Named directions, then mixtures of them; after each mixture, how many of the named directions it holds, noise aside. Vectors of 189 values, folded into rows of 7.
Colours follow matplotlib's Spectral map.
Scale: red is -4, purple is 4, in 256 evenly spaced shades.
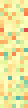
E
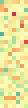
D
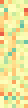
two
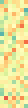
two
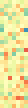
one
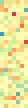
one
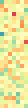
one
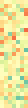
one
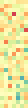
two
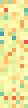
two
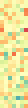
one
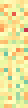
two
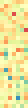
two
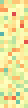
one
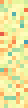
one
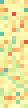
one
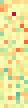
two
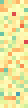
one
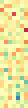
two
